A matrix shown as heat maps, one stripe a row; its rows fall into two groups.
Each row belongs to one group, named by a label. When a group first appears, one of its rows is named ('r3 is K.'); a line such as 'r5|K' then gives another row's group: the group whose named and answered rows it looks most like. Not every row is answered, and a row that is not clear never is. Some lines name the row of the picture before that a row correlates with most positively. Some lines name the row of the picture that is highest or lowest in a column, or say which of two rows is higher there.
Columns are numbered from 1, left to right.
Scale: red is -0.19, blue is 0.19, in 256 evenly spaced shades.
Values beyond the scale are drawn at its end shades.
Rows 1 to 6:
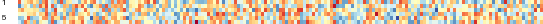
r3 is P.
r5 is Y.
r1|P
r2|Y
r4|Y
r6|Y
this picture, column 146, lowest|3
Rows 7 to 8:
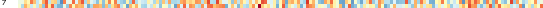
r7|Y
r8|Y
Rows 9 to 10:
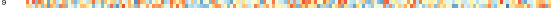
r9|P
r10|P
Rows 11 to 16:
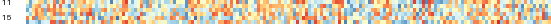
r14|Y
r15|P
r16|Y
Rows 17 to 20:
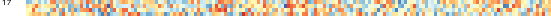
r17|Y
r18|P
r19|Y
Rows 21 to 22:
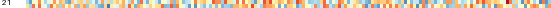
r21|Y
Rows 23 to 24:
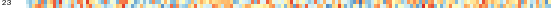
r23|Y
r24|Y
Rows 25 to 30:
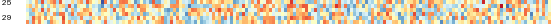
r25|Y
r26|P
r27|Y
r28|Y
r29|P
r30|P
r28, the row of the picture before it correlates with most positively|24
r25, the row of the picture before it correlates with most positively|23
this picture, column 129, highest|28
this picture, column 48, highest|27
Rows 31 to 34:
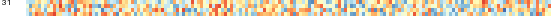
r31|Y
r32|Y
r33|P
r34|Y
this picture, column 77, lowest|33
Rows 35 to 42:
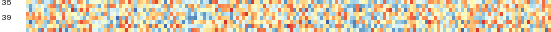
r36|Y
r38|P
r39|P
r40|Y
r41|P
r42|Y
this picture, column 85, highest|38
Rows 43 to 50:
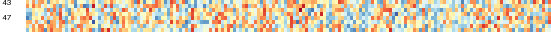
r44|P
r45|Y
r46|Y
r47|Y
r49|Y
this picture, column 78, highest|44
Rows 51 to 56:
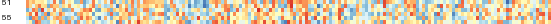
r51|P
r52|P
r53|Y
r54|P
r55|Y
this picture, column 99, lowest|55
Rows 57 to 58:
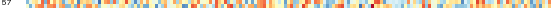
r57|Y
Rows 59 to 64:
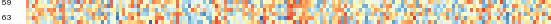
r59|P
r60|P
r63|P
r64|P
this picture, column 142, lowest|61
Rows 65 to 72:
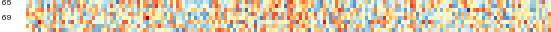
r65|P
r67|Y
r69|P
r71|P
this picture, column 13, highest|72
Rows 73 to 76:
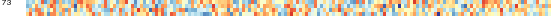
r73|Y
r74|Y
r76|P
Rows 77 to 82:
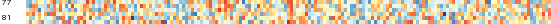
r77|Y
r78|Y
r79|Y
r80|P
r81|Y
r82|P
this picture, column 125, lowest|80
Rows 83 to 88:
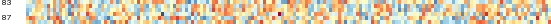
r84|Y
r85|Y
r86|Y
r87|P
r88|Y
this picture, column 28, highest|87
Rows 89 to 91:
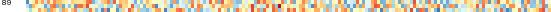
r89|Y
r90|Y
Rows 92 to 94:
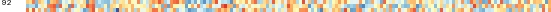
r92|P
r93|Y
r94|P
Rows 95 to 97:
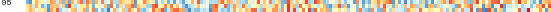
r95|Y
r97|P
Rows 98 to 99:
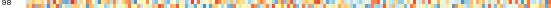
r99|P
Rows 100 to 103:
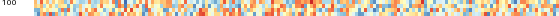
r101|P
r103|Y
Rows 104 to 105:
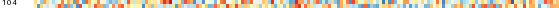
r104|P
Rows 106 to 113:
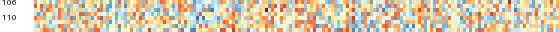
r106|P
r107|P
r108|P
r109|Y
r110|P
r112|Y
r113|Y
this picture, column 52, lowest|107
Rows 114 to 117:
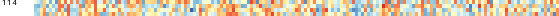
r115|Y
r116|Y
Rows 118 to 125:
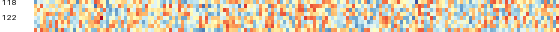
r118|Y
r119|P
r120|P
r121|P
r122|Y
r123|Y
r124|Y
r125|P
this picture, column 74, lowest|125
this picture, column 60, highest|121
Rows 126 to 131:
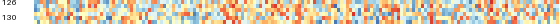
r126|Y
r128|Y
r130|Y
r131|Y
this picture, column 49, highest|127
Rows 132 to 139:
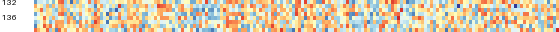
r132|Y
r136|P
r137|Y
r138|Y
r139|P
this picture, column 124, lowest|132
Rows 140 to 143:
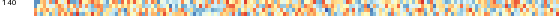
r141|Y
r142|P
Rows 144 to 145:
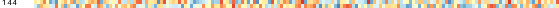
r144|P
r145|Y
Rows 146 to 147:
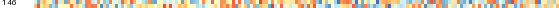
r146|Y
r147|P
